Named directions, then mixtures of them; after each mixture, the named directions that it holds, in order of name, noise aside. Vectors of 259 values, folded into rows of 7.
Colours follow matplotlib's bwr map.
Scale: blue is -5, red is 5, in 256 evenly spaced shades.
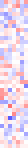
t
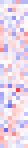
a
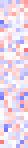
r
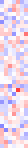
a, t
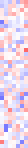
r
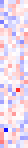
a, r, t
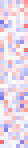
r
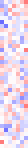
r, t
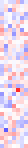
a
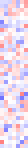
r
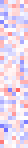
a, r, t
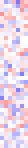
a, r, t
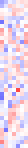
a, r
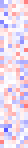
r, t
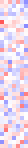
r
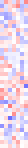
t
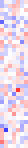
a, r, t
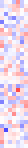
a, r, t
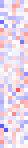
a, r, t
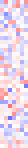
t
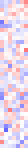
r
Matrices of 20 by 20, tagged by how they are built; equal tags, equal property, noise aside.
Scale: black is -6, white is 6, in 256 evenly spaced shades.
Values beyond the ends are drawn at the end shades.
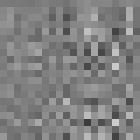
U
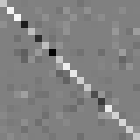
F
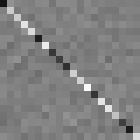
F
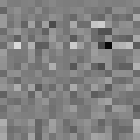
U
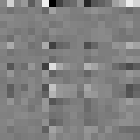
U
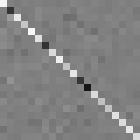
F
